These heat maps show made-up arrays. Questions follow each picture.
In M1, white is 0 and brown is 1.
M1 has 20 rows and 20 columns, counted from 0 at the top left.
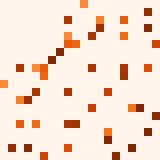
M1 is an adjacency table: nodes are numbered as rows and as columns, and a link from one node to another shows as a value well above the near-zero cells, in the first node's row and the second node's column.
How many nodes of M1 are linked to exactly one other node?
7
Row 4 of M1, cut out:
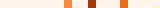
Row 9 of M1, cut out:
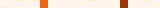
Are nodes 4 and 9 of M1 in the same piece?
yes
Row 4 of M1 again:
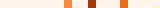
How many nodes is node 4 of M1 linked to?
3
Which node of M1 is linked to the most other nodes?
node 8
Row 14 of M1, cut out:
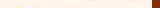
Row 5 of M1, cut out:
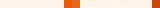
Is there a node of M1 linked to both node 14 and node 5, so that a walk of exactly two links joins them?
yes
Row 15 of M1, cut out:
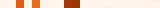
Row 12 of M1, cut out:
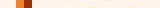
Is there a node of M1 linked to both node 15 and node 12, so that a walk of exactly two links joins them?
yes
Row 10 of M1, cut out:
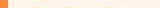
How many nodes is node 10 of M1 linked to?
1
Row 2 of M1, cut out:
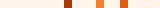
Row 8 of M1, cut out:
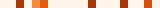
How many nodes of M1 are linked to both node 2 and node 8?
1
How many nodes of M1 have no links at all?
0
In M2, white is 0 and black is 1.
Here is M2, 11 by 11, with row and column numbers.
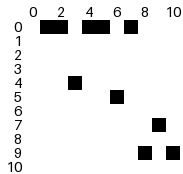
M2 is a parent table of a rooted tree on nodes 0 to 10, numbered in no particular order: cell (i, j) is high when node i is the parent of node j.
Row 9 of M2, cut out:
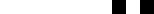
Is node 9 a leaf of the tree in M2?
no
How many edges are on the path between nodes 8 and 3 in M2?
5
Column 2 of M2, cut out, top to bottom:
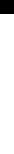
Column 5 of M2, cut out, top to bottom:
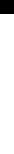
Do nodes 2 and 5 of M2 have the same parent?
yes
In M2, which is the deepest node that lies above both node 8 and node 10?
9
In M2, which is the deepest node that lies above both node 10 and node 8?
9
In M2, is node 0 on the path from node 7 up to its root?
yes
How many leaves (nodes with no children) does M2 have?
6
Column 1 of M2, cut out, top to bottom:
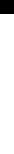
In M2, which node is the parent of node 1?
0
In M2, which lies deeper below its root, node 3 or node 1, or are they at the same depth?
node 3
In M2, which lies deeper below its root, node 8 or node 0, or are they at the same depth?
node 8
